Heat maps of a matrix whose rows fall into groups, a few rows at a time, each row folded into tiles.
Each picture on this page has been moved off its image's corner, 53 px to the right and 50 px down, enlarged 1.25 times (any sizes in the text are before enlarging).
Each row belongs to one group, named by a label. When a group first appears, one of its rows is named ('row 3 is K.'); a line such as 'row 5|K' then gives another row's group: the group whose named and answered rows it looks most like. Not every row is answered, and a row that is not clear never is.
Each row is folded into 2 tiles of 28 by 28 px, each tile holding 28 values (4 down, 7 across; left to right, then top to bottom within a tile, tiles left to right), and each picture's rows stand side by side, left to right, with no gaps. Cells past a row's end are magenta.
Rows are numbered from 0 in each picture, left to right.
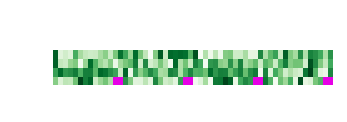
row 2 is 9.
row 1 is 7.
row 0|9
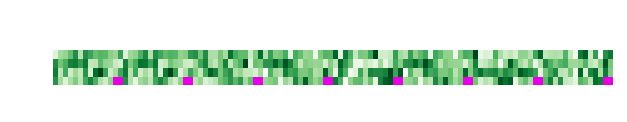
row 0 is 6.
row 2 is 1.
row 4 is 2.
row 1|6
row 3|6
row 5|6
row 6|9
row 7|2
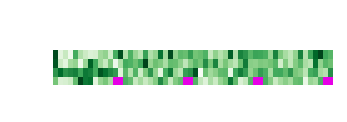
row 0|9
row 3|7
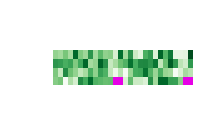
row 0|1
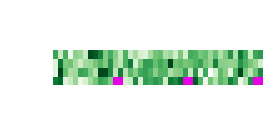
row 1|9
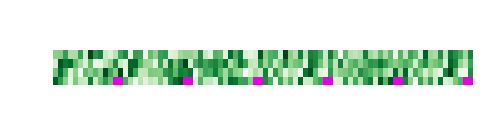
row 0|2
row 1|2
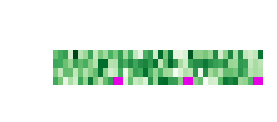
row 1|1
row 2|1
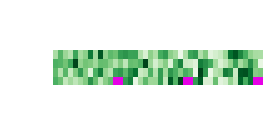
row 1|2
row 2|2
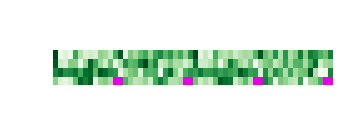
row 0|9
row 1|6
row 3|7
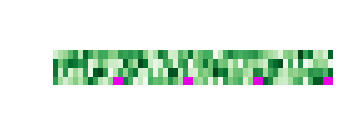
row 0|6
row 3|2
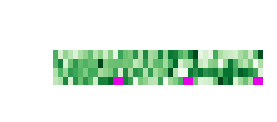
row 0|9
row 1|7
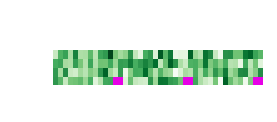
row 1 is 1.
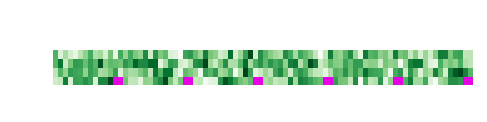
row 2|1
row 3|1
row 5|2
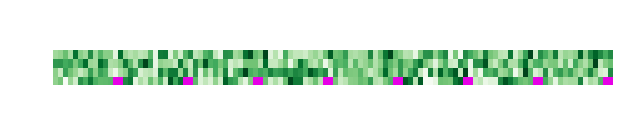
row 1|2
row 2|6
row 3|9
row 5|2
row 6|1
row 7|7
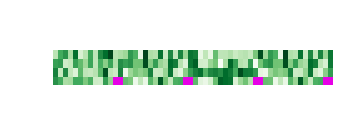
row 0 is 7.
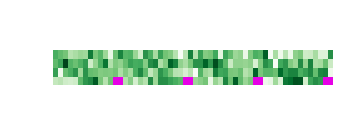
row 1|1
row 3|9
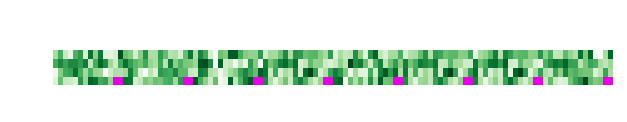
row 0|1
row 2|2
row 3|6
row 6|6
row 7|1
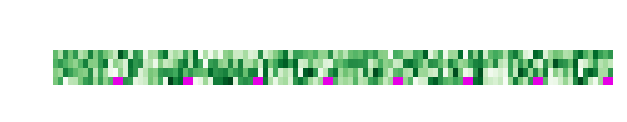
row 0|1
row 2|9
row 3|6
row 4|6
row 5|1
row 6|2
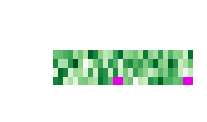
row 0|2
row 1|1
